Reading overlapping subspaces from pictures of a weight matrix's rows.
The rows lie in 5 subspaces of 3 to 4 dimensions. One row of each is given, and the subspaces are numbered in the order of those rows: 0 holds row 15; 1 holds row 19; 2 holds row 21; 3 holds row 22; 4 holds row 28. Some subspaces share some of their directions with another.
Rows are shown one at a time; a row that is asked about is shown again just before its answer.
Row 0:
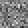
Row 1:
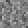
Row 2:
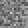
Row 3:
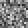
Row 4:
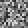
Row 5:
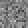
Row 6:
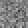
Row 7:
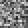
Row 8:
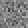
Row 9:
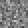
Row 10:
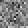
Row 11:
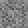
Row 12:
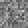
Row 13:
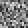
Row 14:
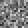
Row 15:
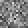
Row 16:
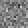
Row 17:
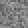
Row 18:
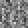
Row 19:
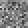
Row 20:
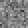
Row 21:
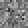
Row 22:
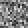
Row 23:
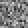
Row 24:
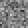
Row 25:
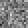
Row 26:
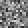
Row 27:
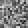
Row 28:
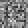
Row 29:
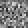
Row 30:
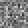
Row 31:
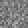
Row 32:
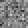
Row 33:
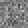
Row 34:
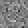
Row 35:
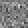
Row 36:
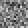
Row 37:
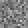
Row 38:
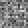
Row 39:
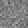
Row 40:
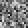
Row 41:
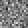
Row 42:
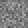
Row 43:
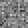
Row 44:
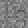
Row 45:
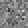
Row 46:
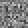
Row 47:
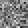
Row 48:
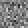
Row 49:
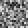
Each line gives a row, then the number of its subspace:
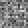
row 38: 4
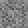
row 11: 1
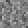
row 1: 0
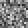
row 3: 0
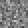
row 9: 0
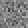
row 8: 2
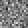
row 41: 4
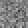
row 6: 4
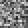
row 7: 3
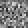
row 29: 1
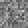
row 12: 2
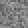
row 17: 3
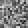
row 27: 1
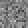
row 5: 4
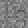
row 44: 4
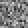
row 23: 3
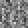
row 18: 0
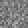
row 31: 4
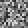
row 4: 2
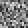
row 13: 3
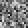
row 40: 0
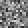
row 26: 0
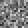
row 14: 4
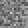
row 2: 3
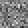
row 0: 1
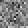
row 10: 0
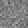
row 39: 4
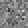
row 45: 2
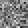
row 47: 1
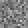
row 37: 1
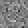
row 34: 4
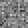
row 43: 4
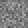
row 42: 1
